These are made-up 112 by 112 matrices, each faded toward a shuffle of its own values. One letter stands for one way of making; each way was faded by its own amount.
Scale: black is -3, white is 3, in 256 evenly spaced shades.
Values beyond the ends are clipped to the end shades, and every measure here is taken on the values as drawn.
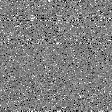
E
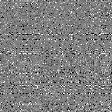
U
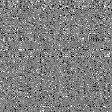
U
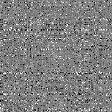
U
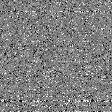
E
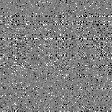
U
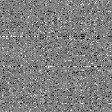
U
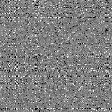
U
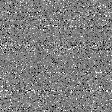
E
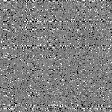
U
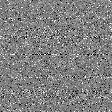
E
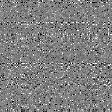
U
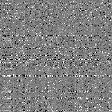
U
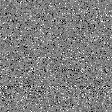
E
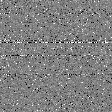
E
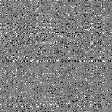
U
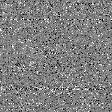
E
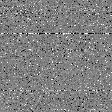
E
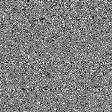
E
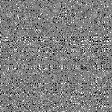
U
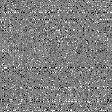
U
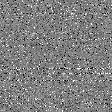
E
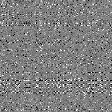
U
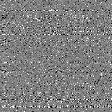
U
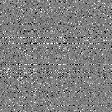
U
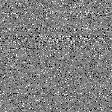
E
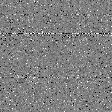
E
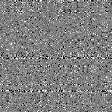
U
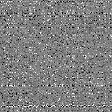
U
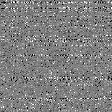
U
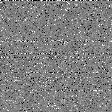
E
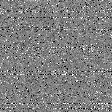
E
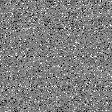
E
